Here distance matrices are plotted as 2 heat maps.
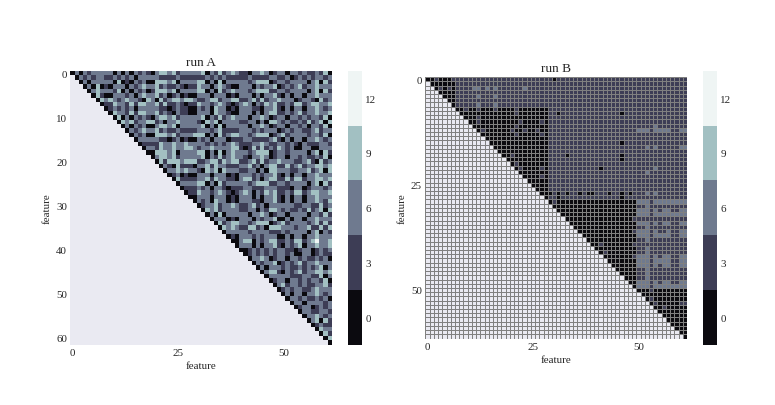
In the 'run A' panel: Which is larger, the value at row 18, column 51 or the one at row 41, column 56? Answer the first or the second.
the second
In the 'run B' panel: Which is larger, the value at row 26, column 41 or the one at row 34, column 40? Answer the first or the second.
the first
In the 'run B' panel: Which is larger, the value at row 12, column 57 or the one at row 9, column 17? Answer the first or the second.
the first
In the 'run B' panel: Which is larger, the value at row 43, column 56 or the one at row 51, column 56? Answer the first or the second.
the first
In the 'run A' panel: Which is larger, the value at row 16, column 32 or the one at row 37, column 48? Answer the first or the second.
the second
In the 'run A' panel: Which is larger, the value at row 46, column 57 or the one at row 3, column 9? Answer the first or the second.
the first
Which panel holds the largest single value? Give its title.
run A
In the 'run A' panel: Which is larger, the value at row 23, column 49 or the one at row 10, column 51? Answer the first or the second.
the first
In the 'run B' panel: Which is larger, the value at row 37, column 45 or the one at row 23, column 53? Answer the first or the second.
the second
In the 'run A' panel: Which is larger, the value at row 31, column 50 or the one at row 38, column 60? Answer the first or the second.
the second
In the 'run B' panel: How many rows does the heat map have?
62
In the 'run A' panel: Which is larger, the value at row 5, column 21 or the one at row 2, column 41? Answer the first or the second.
the second
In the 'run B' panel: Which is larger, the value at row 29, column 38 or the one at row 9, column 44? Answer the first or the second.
the second
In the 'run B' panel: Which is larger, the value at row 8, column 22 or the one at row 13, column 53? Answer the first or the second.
the second
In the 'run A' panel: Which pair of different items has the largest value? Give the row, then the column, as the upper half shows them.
38, 58
